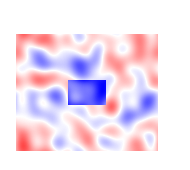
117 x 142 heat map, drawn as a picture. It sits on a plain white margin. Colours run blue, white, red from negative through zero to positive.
No regular stripes run through it. No overall slope runs across the table. In the centre lies a patch that is lower than the rest. Values change most from cell to cell in the centre. The centre is the ninth with the lowest average.
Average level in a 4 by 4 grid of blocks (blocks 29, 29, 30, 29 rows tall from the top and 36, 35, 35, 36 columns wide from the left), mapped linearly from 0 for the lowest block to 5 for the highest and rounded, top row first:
4 2 3 5 / 3 0 1 3 / 1 0 2 0 / 5 3 3 3
